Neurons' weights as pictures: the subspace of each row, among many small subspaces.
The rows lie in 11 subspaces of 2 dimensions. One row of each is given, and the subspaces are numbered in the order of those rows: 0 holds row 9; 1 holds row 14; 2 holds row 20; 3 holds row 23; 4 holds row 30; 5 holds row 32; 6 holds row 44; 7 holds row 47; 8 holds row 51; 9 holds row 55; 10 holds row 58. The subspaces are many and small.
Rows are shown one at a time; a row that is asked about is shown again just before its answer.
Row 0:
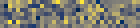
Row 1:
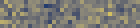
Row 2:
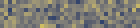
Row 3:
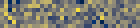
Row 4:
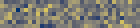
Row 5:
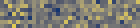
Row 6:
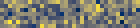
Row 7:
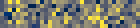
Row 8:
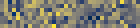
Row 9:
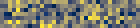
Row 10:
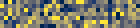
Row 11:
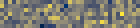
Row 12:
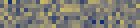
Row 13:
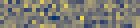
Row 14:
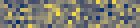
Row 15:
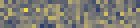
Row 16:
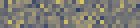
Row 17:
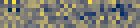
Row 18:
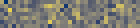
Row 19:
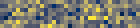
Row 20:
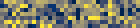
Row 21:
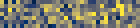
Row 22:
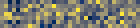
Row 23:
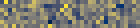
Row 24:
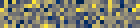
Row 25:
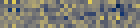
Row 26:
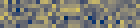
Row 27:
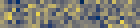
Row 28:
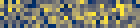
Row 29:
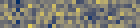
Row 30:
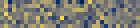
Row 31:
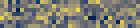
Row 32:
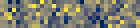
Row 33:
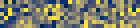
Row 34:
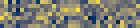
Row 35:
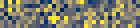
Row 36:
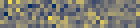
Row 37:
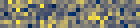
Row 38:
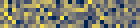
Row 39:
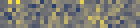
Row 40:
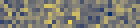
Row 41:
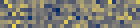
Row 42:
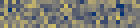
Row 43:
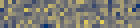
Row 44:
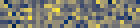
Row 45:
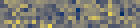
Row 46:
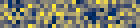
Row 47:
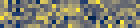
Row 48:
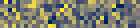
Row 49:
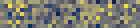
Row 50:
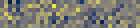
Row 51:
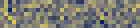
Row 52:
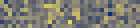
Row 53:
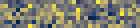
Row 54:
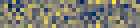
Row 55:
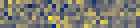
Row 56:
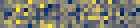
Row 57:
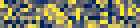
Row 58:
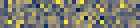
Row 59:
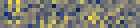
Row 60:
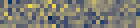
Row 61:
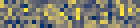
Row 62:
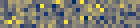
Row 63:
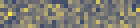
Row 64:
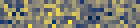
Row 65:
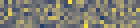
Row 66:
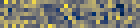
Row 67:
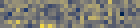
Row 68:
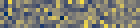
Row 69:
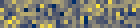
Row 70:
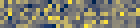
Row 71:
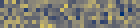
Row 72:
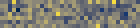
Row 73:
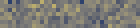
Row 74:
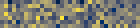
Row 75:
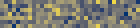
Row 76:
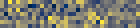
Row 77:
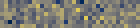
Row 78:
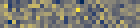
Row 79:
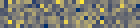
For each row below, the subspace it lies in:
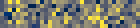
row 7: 5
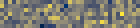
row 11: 0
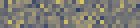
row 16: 10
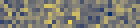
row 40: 3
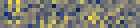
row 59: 0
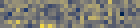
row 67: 0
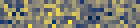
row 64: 3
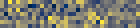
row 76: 9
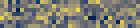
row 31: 7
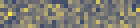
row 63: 4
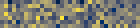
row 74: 4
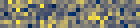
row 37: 9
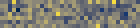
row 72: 6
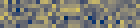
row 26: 7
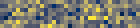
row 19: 7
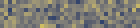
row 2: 8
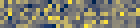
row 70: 9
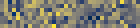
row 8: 3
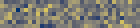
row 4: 5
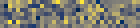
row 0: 8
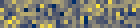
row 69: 10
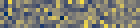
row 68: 4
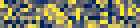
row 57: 2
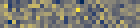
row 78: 8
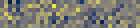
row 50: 0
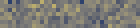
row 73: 5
